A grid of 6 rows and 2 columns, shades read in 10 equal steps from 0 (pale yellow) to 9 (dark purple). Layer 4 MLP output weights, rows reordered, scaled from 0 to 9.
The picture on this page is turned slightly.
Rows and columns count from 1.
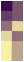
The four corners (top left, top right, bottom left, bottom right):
9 6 0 3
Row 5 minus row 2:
-7 -3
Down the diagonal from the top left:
9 6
